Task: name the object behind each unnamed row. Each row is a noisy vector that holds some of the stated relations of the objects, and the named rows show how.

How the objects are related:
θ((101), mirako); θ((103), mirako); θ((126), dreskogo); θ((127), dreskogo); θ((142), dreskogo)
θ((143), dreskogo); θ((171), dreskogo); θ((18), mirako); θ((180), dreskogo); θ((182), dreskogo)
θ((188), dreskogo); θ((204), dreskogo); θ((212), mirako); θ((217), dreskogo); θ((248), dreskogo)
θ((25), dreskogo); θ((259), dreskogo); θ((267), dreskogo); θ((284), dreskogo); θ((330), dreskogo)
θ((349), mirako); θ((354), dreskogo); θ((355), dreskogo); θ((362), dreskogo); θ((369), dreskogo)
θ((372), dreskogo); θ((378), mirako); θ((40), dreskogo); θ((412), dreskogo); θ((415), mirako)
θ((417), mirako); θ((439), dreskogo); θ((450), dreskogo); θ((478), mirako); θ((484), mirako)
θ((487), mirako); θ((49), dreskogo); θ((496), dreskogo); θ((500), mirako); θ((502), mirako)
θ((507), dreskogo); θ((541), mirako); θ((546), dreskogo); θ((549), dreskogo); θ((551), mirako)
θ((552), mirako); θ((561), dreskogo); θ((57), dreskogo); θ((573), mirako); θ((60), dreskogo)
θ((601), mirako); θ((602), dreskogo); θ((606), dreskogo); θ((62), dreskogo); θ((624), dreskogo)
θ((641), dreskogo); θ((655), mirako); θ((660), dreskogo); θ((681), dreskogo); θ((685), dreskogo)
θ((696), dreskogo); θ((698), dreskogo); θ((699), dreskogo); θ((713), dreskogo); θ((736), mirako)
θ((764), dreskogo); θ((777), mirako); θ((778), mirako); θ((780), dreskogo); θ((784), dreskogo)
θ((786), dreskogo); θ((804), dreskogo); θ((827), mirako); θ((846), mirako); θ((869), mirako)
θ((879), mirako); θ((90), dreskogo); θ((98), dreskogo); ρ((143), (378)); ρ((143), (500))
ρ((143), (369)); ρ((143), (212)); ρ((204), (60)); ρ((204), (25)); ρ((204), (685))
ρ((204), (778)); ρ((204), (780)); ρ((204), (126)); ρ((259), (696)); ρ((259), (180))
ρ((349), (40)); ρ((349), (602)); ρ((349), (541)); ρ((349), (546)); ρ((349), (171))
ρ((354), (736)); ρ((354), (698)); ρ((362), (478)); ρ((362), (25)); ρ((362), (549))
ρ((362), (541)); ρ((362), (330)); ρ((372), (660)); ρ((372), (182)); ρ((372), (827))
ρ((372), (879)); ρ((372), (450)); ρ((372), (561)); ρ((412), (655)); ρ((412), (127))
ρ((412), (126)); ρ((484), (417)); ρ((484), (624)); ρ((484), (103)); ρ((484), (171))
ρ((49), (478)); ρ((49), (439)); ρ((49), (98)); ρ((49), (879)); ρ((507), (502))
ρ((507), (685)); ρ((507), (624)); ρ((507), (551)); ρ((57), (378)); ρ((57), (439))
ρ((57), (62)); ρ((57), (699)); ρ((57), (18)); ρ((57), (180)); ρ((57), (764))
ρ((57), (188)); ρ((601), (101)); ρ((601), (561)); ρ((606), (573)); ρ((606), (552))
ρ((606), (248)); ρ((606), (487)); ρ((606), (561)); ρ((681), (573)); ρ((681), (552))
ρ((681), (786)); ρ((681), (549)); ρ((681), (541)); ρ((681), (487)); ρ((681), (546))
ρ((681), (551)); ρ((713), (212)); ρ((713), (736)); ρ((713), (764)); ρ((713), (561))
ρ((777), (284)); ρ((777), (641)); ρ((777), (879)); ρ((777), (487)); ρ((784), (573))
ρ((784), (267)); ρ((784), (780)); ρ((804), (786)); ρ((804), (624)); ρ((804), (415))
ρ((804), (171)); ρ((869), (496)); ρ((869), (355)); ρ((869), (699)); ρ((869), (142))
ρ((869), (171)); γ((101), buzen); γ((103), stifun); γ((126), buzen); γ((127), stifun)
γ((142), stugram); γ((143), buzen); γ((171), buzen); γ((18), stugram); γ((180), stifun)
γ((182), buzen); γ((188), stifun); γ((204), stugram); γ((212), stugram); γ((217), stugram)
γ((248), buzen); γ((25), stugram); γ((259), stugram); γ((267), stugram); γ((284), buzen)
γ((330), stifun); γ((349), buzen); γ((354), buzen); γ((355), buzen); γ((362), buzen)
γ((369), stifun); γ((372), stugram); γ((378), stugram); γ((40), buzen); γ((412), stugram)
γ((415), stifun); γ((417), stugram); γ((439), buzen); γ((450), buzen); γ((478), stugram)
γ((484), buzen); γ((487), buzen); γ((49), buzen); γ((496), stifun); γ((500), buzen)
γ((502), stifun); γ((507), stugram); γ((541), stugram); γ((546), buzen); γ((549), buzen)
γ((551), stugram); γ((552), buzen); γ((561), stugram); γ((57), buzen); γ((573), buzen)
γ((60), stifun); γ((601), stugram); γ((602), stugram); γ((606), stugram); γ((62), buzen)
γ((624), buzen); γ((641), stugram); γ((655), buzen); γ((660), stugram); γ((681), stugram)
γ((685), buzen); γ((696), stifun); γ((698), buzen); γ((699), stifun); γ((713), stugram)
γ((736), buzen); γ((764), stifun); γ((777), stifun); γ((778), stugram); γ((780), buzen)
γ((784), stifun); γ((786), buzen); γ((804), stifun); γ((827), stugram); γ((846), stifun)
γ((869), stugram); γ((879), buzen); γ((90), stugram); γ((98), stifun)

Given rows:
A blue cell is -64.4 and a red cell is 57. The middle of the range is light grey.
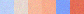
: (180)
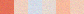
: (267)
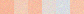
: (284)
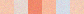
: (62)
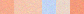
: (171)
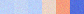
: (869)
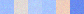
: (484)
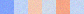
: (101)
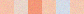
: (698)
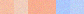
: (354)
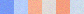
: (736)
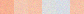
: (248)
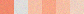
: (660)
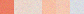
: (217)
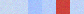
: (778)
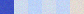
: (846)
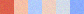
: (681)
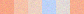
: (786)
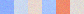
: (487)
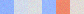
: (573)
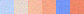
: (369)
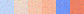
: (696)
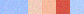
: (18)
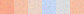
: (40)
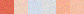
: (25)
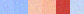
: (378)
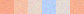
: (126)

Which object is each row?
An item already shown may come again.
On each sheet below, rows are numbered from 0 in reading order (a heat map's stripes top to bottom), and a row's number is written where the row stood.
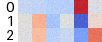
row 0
(541)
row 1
(804)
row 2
(60)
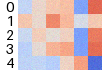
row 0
(699)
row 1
(62)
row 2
(496)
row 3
(764)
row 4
(869)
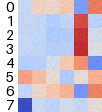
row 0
(98)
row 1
(417)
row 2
(551)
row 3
(541)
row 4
(601)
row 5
(685)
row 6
(696)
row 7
(846)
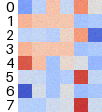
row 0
(879)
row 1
(49)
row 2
(869)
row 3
(49)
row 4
(204)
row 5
(778)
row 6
(777)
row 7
(478)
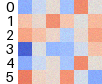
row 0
(487)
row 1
(439)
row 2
(624)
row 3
(502)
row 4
(487)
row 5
(372)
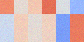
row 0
(713)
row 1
(496)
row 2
(496)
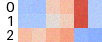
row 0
(18)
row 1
(827)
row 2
(57)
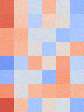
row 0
(606)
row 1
(412)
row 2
(362)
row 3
(685)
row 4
(500)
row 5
(655)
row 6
(561)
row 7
(204)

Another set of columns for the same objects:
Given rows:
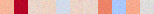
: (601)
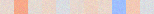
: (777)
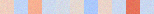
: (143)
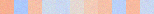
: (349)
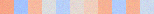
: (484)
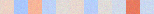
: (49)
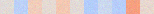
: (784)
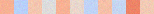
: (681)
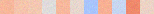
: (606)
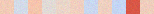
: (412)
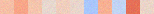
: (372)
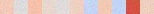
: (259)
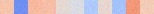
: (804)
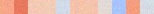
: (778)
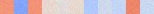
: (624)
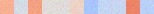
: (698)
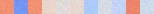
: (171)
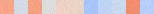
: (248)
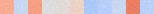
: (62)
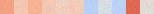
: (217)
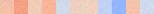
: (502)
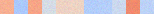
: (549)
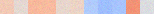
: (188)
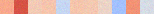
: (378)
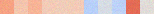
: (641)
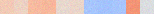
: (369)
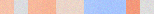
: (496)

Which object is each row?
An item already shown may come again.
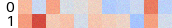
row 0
(439)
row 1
(827)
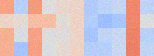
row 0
(40)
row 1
(180)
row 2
(698)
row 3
(685)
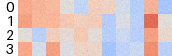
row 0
(500)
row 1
(660)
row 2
(784)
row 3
(248)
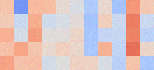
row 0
(804)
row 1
(354)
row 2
(698)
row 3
(372)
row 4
(573)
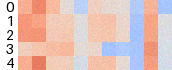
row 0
(736)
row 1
(541)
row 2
(551)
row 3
(764)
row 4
(478)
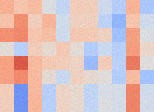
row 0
(655)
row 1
(846)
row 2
(417)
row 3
(784)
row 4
(561)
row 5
(101)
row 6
(362)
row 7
(362)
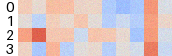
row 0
(98)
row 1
(784)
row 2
(18)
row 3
(49)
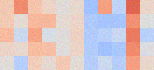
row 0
(713)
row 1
(699)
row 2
(439)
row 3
(180)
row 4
(784)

